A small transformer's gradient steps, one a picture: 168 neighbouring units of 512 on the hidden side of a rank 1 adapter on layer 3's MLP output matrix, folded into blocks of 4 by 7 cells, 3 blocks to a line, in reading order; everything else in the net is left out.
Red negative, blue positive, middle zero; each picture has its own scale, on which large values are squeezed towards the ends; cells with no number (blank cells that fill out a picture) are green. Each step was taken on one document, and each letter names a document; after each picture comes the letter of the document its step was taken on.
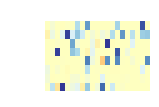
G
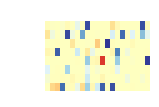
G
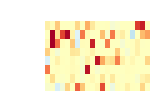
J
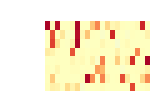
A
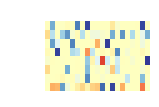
G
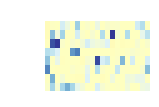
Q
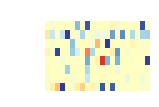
G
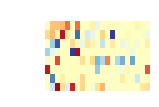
Q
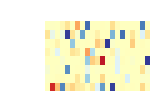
G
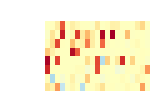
Q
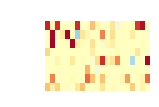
A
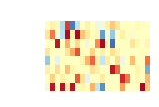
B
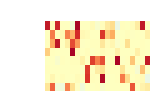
A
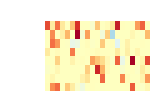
A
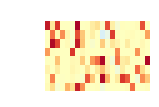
A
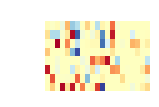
B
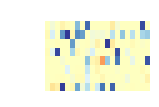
G
